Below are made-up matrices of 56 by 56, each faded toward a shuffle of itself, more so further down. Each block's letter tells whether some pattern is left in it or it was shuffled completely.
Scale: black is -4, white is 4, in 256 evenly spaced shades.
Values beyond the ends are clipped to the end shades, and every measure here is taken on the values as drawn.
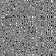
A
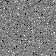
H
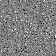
H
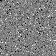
H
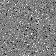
H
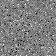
H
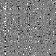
A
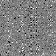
A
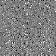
A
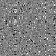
A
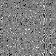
A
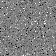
H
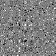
A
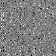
A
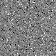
H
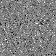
H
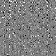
A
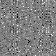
A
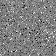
H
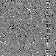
A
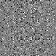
A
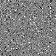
A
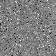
H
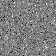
H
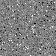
H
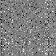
A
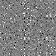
A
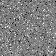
H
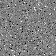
H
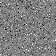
H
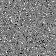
H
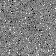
H
